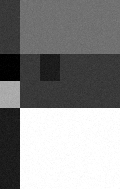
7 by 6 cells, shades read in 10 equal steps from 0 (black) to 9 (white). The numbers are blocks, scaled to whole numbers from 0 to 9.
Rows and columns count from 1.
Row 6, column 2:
9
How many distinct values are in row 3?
3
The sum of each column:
13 39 38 39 39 39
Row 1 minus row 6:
1 -5 -5 -5 -5 -5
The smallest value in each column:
0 2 1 2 2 2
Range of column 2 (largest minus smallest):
7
